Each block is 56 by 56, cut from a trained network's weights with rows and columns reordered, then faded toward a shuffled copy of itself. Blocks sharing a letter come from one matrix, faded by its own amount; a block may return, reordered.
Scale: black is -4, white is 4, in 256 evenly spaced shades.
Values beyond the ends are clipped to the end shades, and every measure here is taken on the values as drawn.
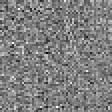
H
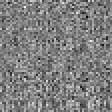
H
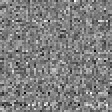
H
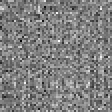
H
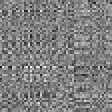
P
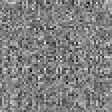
H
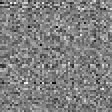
H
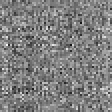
H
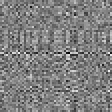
P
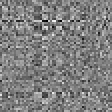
P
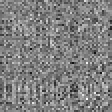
H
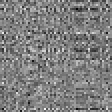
P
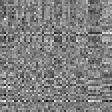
P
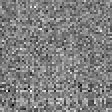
H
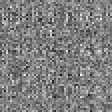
H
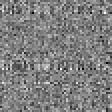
H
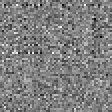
H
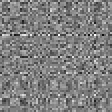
P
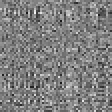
H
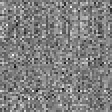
H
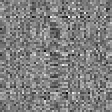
P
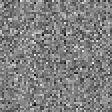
H
